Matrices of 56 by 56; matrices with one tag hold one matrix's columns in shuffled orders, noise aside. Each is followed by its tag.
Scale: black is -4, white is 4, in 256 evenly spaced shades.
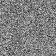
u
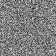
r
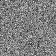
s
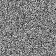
s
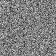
s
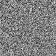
r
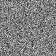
s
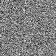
r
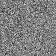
u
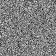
s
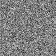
u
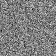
s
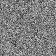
s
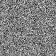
r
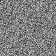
s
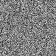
s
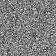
u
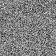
u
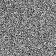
u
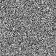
r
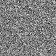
r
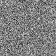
r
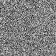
r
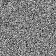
s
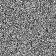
s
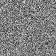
r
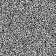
s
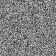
s
